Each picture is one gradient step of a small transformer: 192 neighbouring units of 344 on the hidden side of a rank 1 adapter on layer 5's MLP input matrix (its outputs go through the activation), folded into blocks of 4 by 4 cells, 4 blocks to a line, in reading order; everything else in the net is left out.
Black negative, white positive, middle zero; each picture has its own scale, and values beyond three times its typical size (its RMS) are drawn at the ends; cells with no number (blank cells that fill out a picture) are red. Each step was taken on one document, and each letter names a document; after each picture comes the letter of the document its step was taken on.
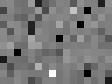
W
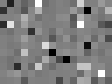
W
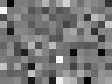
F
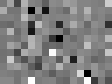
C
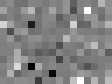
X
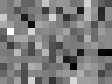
C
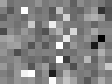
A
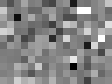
F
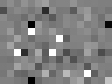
X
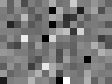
A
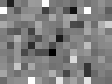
X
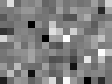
A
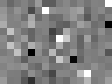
C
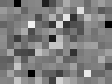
F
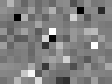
A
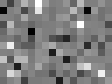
W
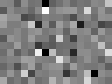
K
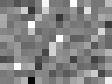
C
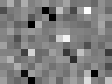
K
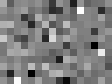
A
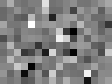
K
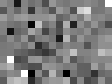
K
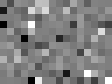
W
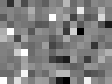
F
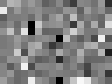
C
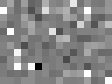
X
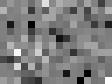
X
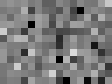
F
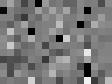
W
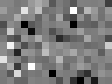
W
